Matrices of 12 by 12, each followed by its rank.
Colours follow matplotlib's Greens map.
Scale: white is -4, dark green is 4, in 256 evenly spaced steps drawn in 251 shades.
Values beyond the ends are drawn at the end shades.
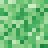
full rank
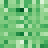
two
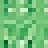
two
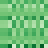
one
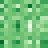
two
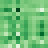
two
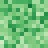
full rank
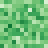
full rank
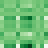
one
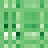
one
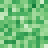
full rank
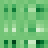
one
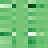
one
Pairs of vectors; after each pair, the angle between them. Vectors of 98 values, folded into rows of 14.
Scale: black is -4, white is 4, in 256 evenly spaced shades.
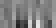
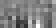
nearly parallel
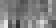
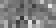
partly aligned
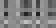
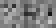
partly aligned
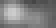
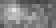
nearly parallel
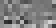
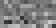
nearly parallel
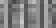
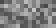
orthogonal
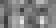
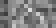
partly aligned
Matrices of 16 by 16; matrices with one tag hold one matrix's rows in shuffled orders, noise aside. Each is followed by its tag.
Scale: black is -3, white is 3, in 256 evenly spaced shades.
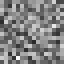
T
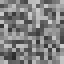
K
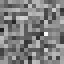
K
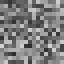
K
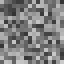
K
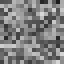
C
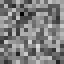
T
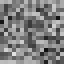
C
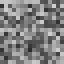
C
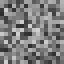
T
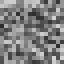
C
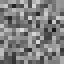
K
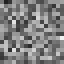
T
